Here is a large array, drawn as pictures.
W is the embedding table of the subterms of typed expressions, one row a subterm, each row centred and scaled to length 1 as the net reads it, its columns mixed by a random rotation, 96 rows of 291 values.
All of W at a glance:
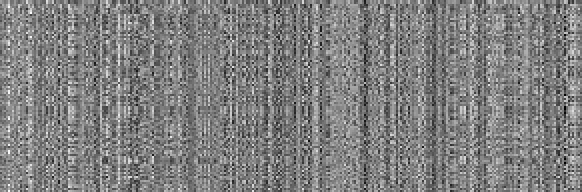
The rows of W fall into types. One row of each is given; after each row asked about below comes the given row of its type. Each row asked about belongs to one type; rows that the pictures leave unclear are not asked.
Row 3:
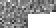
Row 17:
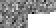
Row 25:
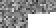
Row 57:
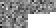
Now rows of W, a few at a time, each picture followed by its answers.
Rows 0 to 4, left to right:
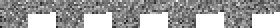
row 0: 57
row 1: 57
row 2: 3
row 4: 25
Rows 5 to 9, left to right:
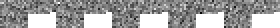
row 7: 17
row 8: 17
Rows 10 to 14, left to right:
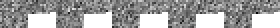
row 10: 25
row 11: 17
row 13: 17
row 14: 17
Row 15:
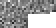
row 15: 3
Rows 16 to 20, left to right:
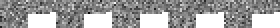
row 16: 57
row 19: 25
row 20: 3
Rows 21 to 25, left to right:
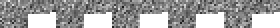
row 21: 3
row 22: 17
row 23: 57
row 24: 17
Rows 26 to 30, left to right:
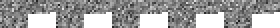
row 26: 25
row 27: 57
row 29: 57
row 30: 3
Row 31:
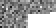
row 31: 57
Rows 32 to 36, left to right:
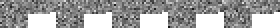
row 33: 3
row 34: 57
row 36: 3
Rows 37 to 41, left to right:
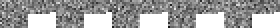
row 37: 3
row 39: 57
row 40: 57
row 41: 25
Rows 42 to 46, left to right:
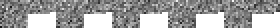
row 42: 57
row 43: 3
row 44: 25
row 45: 3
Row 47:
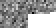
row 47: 17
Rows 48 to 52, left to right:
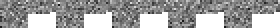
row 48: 57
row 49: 57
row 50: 57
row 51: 3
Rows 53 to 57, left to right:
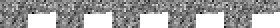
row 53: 17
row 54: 17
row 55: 25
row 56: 17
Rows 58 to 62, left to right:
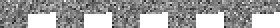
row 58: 17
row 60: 57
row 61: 57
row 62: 57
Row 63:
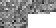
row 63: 3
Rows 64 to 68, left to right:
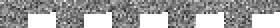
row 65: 3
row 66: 3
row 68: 3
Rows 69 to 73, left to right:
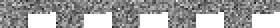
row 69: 25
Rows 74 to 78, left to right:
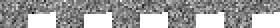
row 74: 17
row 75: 3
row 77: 3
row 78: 25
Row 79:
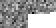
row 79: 17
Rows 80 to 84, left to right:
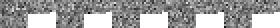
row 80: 17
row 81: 17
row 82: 57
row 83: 3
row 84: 57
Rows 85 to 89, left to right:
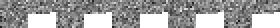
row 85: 57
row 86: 25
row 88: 17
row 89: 3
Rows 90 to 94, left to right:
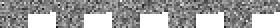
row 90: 57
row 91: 57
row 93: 25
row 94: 57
